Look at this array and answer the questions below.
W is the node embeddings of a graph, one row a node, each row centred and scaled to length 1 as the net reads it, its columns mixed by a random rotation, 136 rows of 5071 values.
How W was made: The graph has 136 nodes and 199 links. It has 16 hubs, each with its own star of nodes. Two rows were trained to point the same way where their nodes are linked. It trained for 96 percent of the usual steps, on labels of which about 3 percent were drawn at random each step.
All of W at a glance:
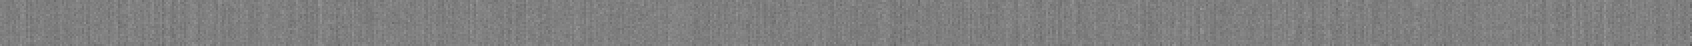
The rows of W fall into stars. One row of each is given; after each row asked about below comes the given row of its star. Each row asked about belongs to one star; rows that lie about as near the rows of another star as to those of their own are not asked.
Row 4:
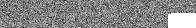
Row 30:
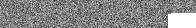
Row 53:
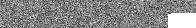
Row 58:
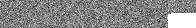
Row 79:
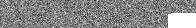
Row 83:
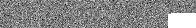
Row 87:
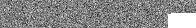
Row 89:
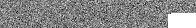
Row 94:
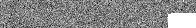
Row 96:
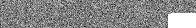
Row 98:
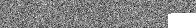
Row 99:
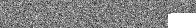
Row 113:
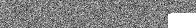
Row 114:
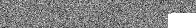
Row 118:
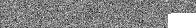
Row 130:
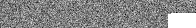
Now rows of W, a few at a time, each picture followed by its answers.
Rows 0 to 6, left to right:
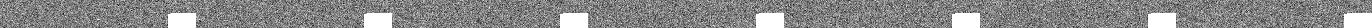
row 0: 79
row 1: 83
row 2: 83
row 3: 113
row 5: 96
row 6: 83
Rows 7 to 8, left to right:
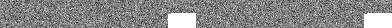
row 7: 87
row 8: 53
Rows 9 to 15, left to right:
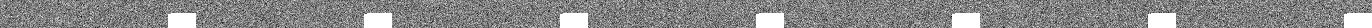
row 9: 94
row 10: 113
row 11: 89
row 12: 113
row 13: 53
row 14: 4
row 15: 4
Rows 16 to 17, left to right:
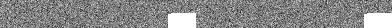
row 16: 113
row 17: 89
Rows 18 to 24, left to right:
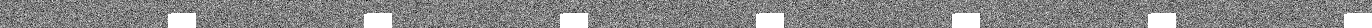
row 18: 58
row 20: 98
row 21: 4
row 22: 96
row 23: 53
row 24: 53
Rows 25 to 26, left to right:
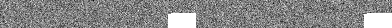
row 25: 89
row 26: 83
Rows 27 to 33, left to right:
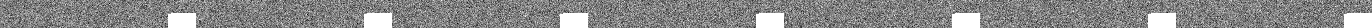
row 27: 94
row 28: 89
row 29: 58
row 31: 89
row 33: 118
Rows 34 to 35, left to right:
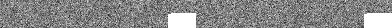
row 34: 87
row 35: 130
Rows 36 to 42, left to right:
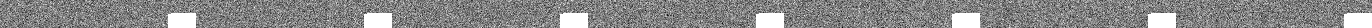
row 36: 53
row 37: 87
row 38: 89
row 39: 118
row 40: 87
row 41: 99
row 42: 130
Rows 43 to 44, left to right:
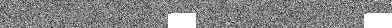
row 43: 4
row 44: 89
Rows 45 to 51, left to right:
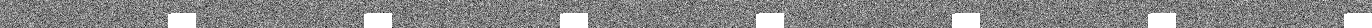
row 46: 94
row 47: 130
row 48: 89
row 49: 96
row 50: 79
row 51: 130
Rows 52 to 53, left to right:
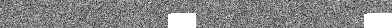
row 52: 99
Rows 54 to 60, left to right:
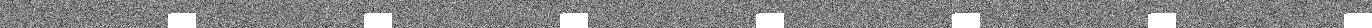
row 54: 89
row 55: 98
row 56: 94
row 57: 79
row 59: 83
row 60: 53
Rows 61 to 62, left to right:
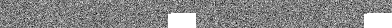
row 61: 99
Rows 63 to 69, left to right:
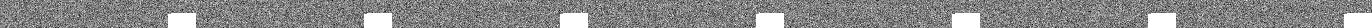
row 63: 118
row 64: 58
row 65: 113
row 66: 99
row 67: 53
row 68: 98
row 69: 130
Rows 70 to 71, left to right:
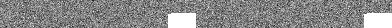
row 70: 53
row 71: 53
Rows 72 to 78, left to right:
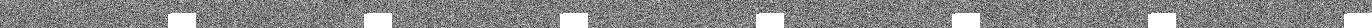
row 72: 96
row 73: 113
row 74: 118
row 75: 130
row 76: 98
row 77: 58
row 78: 113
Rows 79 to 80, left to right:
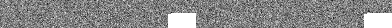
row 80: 58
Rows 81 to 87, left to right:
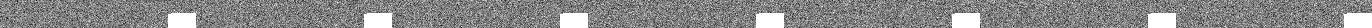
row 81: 113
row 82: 114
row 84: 99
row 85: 130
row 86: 96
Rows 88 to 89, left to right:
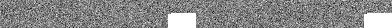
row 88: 58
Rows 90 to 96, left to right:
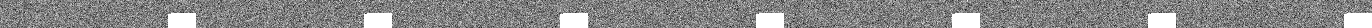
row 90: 99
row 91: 94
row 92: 114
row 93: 30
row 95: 4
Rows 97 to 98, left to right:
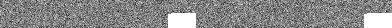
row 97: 114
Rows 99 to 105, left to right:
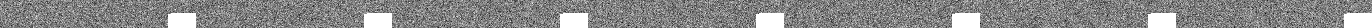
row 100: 94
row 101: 87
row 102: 30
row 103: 94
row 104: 83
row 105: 58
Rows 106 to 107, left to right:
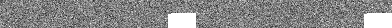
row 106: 79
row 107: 79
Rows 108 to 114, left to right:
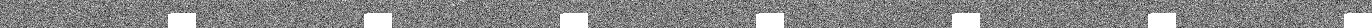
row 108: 99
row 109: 130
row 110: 96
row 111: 79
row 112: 99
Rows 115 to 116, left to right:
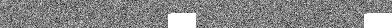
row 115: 58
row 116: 83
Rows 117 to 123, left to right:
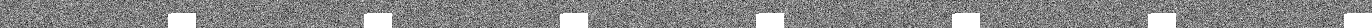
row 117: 94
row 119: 114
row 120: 79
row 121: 113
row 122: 118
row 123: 83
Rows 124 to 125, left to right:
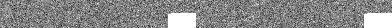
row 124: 89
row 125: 96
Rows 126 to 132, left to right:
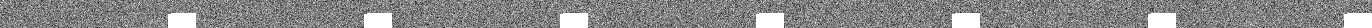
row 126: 87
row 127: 30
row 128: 4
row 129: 53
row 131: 58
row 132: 87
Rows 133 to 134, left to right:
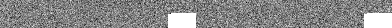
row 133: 30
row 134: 130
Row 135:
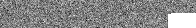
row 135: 130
